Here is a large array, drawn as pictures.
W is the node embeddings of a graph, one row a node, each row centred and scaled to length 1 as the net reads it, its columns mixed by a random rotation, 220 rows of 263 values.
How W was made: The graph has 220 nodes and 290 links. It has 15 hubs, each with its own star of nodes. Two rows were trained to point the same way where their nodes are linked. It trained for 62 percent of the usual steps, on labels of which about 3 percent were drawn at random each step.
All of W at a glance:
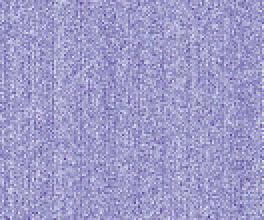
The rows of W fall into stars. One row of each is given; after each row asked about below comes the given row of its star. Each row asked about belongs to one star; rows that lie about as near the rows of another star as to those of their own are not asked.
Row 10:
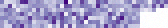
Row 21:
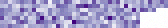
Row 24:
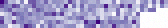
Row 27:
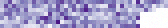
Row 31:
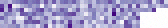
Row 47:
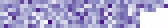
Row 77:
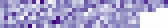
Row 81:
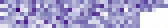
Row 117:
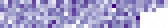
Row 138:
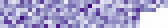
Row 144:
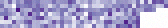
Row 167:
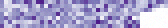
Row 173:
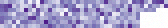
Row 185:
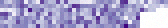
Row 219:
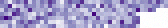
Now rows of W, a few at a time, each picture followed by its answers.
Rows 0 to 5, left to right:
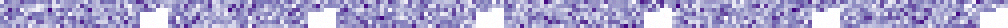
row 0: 27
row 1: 77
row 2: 138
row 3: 173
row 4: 47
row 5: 27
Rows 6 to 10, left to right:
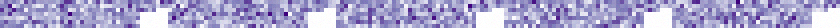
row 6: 31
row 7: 219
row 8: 117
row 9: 117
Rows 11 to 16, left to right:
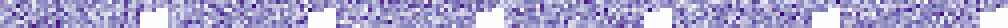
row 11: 138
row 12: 117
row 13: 21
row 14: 10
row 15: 10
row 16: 185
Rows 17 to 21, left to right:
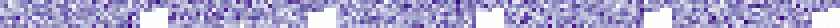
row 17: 167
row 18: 219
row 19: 77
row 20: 185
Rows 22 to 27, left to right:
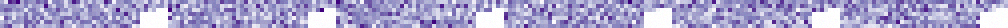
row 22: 117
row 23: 31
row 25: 185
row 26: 81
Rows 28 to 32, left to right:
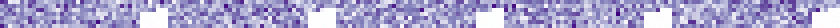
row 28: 24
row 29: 167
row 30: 77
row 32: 21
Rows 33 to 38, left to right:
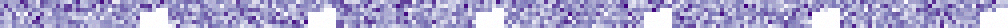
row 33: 77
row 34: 144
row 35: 24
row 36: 81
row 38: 138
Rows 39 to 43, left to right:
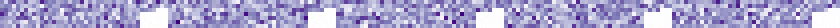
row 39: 173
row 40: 138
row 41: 21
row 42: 47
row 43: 21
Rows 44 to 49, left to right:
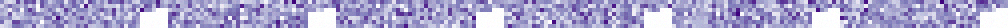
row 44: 81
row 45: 185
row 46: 31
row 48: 27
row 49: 173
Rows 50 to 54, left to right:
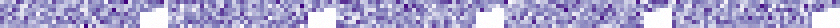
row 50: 81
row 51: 117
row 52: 27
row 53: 167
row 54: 21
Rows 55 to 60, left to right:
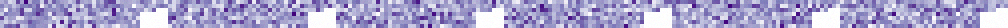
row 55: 31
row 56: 81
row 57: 219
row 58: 10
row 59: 21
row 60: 185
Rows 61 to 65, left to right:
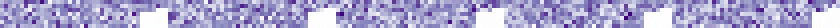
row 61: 77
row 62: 185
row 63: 219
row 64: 27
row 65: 27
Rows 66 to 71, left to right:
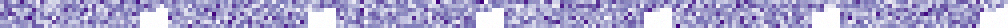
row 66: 77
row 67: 10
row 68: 173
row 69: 21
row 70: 47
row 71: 185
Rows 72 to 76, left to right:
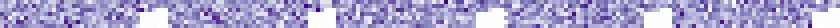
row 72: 185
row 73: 47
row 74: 81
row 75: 47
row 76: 47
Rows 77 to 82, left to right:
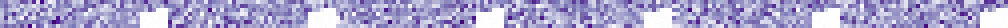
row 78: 185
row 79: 144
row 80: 219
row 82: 81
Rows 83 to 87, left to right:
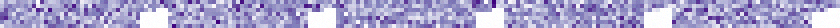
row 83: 185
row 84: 47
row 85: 173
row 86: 167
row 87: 81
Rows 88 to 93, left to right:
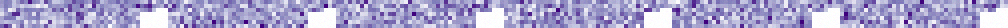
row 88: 47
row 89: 173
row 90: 47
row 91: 117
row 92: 167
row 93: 219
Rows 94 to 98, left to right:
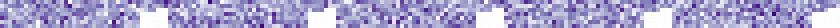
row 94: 10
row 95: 173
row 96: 10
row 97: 47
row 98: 167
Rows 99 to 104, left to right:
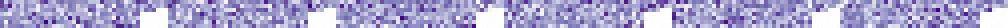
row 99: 173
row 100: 173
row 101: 167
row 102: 77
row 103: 21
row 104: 167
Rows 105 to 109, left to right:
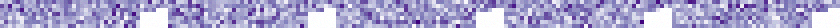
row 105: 31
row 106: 24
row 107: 173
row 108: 77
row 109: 21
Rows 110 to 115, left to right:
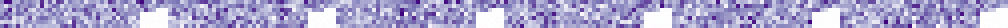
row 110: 27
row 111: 27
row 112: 81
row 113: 173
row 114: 21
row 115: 185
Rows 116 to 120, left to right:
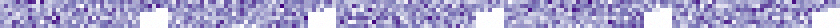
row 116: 77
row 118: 138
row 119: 167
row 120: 77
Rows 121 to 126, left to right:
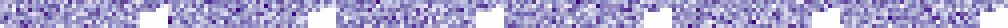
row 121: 219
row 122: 81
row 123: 77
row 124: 47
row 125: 173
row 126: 27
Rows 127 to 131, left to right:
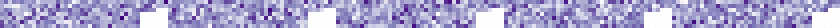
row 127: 21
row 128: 185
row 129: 81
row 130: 27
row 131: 10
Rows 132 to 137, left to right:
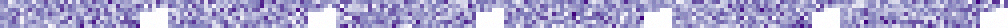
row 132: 167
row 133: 77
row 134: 117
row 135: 219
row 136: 167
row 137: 173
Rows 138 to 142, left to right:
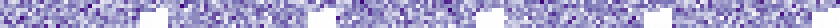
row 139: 10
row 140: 81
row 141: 167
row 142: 10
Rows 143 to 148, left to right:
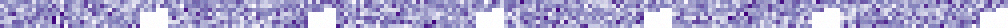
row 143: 10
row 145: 24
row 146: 117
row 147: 81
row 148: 117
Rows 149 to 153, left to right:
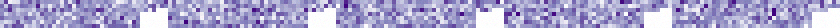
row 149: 10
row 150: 185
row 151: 27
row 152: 219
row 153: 117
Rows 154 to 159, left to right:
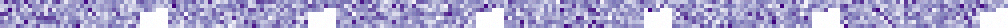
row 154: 27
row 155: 77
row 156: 77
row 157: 27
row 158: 138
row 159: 47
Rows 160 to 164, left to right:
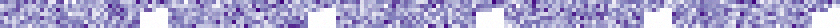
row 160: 27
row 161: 167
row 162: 21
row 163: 219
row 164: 219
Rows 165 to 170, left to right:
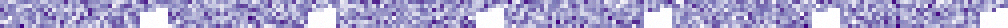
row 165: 10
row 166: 185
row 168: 10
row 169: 167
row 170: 138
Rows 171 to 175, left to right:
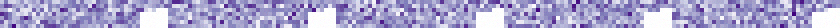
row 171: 185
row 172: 21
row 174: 47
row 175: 185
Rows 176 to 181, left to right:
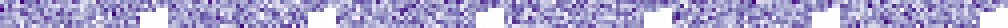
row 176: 31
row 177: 173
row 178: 81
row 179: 81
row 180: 219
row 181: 173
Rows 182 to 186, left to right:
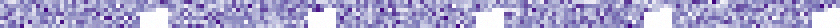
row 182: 10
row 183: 47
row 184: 138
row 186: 77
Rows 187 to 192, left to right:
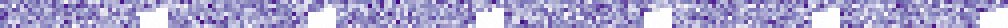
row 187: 219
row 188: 21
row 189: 117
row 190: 185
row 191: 117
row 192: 21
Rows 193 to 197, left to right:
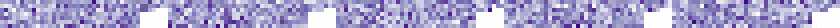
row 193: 21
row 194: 138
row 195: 31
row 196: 27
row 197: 117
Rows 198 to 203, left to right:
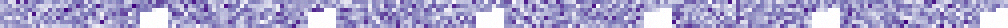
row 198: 81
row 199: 144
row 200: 10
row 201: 138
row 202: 185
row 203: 138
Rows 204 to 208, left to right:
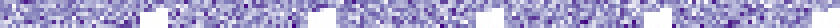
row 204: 144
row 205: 21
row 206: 81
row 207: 173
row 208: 138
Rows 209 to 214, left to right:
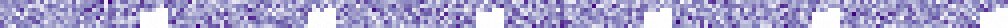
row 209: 77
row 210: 138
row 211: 10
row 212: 138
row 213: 138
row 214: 167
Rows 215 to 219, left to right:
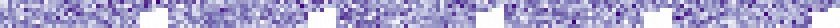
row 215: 81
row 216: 117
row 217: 219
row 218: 31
